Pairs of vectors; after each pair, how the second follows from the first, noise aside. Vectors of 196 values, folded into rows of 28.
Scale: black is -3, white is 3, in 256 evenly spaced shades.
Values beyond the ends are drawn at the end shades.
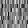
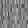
shrunk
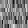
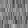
shrunk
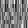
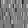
partly zeroed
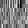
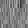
shrunk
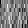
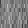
shrunk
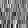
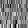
negated
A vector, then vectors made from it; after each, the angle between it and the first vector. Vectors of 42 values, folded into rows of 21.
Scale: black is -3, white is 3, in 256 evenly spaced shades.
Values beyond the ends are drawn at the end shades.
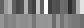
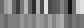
nearly parallel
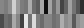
partly opposed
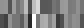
orthogonal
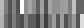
partly opposed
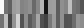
partly opposed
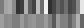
nearly parallel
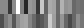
partly opposed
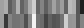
partly opposed
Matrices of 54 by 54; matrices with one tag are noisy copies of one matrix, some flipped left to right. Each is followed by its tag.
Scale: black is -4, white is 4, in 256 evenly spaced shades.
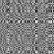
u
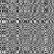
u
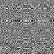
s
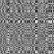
u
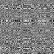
s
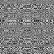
s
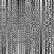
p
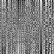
p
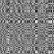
u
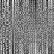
p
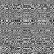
s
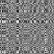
u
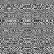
s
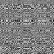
s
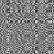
u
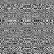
s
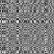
u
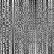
p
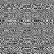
s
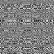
s
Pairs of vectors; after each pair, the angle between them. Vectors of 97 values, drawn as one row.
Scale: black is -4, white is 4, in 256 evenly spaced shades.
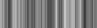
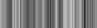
nearly parallel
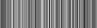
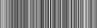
nearly opposite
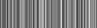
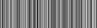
partly aligned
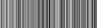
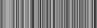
partly aligned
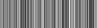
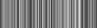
orthogonal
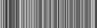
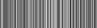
orthogonal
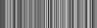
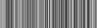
nearly opposite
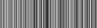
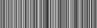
nearly parallel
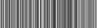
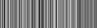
nearly opposite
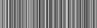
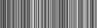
partly opposed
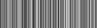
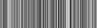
partly aligned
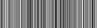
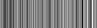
partly opposed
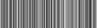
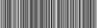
partly aligned
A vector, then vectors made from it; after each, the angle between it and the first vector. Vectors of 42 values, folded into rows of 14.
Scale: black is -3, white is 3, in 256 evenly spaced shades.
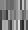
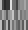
orthogonal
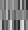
nearly opposite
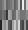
nearly parallel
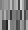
partly opposed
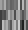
nearly parallel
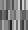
nearly parallel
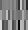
nearly opposite
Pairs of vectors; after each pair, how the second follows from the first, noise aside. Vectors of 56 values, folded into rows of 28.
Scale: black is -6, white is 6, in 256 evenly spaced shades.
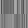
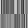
scaled up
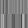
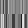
scaled up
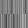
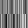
scaled up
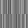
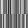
scaled up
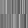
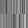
negated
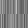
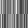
scaled up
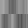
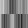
scaled up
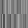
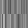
negated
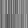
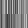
scaled up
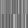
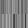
negated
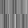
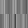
negated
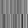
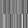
negated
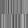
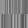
negated
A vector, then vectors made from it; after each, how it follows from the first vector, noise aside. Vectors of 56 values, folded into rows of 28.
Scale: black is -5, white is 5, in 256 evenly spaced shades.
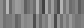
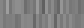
shrunk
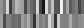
scaled up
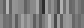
copied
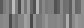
wrapped around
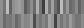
copied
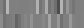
partly zeroed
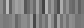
copied
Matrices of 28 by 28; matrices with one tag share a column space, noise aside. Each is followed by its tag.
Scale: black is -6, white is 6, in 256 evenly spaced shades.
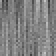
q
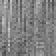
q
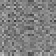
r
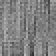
q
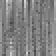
q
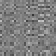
r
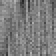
q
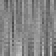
q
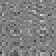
r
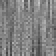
q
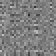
r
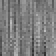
q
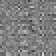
r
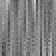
q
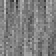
q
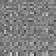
r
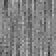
q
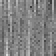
q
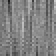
q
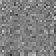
r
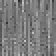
q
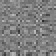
r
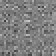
r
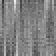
q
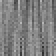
q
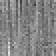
q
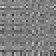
r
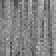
q
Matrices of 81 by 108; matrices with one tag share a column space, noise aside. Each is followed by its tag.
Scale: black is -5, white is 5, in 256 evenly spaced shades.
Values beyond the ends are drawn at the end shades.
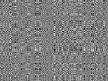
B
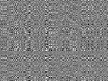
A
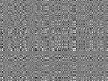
A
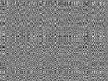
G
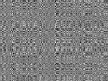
B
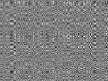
G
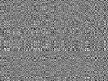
A
